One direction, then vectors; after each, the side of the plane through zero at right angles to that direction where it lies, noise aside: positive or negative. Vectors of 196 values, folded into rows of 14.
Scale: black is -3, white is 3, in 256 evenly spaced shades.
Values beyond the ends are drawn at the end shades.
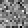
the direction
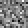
positive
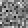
negative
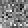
positive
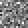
negative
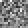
negative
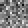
negative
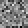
positive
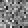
positive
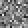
negative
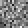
negative
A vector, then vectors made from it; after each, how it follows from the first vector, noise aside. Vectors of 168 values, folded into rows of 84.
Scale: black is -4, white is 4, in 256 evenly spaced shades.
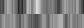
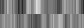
copied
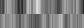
copied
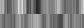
negated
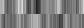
negated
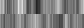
negated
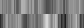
reversed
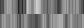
copied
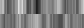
negated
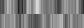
copied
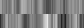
reversed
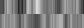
copied
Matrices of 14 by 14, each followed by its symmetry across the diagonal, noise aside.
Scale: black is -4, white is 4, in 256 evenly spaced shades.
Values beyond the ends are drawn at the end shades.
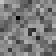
symmetric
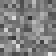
neither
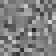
antisymmetric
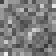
symmetric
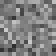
neither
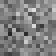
antisymmetric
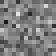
neither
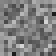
symmetric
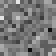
symmetric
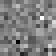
antisymmetric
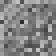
symmetric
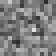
neither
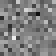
antisymmetric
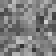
antisymmetric
